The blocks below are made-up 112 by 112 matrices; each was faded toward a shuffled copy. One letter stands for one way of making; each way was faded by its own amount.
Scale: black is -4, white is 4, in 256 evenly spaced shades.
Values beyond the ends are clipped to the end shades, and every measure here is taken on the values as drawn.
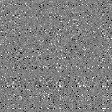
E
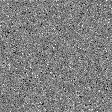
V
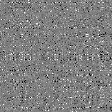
E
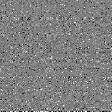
E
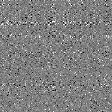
E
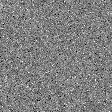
V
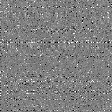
E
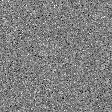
V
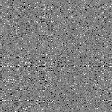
E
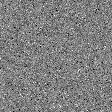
V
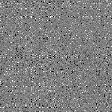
E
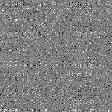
E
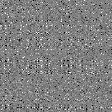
E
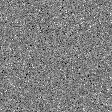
V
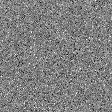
V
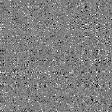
E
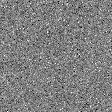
V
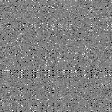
E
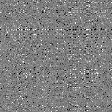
E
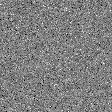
V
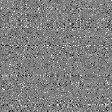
E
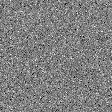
V
